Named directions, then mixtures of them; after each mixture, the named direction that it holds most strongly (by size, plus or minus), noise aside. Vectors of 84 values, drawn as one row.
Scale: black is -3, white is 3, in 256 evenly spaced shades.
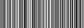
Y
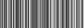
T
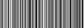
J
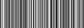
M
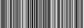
M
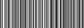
M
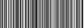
T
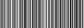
Y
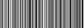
J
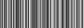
T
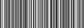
M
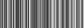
T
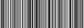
M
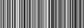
T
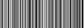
J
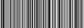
M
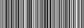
Y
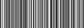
M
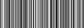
M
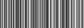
T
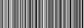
J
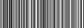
J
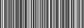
M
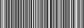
M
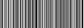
J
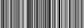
M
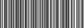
T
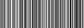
Y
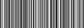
M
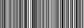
Y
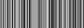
T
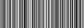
Y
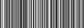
M
